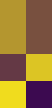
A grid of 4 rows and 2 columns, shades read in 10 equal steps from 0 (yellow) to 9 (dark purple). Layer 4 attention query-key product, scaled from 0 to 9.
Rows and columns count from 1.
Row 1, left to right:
3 6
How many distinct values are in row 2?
2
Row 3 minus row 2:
4 -5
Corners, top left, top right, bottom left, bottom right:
3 6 0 9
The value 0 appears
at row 4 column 1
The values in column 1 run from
0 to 7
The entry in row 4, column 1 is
0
